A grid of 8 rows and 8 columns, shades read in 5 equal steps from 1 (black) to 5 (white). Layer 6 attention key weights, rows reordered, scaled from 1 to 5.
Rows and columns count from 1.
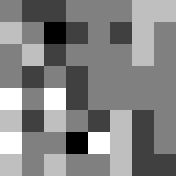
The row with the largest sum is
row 5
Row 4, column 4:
2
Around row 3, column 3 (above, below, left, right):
1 3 4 3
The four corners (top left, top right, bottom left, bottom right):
3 4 4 2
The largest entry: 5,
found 4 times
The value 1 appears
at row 2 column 3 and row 7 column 4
